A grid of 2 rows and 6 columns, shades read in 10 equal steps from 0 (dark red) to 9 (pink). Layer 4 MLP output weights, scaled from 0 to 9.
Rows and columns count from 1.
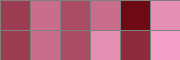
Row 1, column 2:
6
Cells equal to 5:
0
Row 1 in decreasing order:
8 6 6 4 3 0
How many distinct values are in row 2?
6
